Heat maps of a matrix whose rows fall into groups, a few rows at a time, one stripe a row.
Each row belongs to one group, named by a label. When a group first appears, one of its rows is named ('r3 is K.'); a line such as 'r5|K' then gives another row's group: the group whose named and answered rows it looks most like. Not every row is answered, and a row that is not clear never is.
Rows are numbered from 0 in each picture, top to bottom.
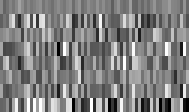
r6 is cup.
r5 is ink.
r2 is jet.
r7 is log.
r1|log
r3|cup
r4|ink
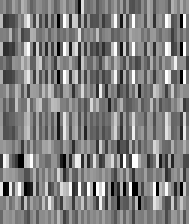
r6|jet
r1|cup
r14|jet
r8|cup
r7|log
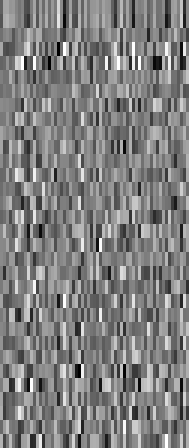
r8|jet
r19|log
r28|cup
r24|cup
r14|ink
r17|jet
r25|ink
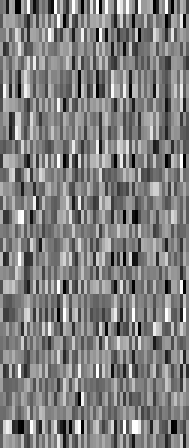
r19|jet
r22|cup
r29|log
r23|jet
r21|cup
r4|log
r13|jet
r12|log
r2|jet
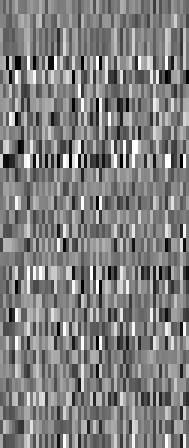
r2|cup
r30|ink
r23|cup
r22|log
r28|log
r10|ink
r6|ink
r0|log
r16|cup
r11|cup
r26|jet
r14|jet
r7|jet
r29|cup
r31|cup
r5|log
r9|jet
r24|jet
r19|log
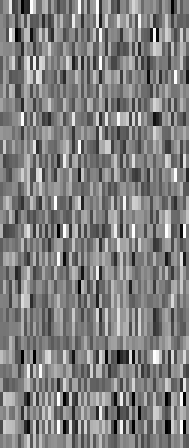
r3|jet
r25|jet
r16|cup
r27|cup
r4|log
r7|jet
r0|ink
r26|log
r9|jet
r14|ink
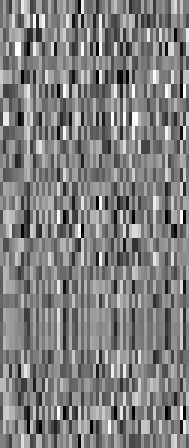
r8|ink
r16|ink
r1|log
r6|cup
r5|jet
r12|cup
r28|ink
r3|jet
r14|jet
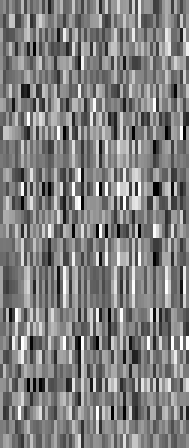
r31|ink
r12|ink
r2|cup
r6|ink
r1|log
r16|jet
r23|log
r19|cup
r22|log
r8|log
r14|ink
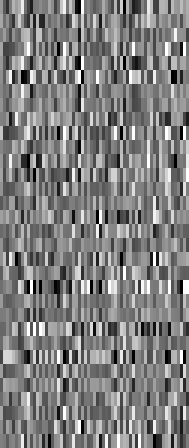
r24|ink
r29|cup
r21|cup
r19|ink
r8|log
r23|log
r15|jet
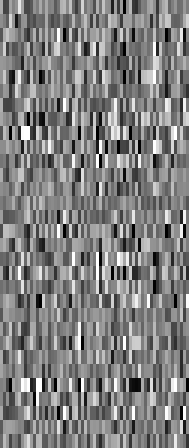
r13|jet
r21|ink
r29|cup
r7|cup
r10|jet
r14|log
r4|jet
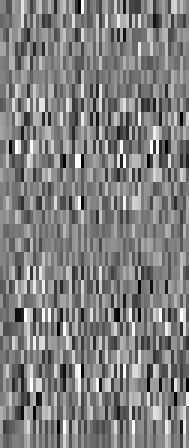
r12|jet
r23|cup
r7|log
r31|cup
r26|ink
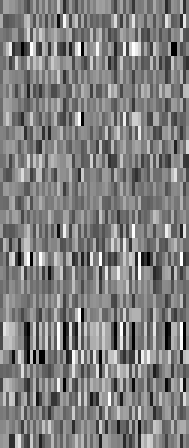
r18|log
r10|ink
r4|log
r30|jet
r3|ink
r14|log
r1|cup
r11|log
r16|cup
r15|jet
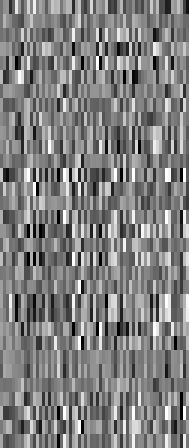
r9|jet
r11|ink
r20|ink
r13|log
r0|log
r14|log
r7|cup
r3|jet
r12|cup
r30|ink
